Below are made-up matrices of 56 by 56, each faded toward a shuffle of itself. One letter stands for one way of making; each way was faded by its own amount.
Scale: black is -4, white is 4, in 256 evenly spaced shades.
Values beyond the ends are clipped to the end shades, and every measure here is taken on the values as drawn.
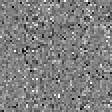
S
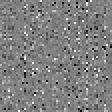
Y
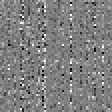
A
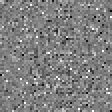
S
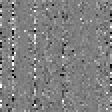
A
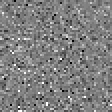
S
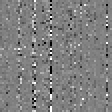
A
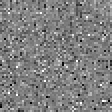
S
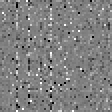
Y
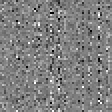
A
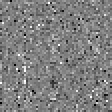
S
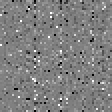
Y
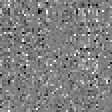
Y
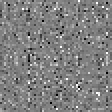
Y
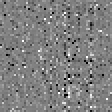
Y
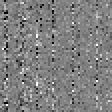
A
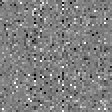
Y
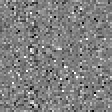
S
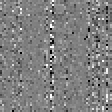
A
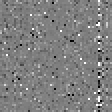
Y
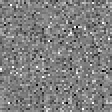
S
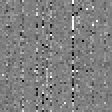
A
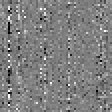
A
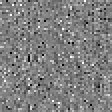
S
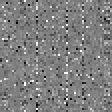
Y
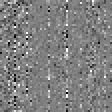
A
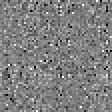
S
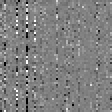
A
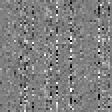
A
